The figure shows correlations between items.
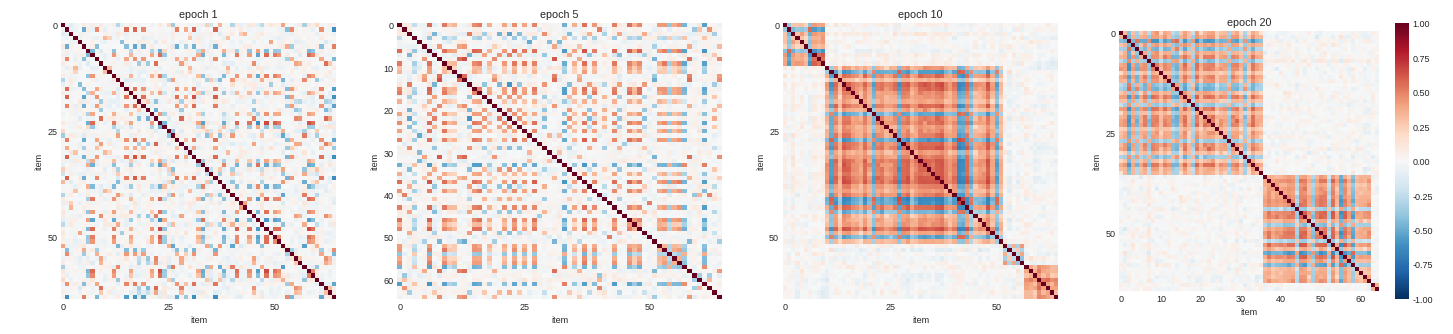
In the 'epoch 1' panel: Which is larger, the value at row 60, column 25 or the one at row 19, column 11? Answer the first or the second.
the first
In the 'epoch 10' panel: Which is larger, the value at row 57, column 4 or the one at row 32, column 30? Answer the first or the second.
the second
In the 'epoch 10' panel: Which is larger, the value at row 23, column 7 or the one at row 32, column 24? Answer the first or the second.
the second
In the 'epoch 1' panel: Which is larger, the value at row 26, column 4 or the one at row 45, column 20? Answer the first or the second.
the first
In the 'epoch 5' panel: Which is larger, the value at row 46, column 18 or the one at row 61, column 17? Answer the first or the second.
the first
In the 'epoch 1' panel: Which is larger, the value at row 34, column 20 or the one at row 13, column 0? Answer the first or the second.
the first
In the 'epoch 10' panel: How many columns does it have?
65
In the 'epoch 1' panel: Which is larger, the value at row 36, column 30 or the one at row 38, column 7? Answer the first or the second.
the first
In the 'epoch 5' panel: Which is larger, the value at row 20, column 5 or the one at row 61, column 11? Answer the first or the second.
the first
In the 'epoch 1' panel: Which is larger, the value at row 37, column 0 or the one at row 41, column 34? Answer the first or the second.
the first
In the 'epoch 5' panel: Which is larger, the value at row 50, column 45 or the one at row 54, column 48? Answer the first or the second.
the first
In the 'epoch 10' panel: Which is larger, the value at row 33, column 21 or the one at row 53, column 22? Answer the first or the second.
the second
